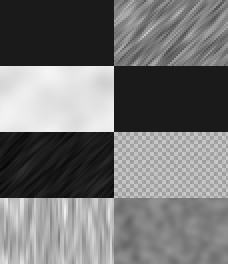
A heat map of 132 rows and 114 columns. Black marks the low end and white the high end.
The table splits into 4 rows of 2 panels. Panel 1,1: very low, flat. Panel 1,2: middling, slanting up to the right. Panel 2,1: very high, smooth, faint in contrast. Panel 2,2: very low, flat. Panel 3,1: very low, slanting up to the right, faint in contrast. Panel 3,2: high, checkered. Panel 4,1: high, streaked downward. Panel 4,2: middling, blotchy, faint in contrast.
